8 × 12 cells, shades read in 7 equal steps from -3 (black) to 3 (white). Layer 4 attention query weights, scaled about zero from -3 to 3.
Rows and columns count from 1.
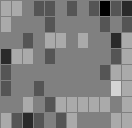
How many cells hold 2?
1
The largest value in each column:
1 1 1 0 1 1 1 1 1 1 2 1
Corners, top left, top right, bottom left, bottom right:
1 -2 1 1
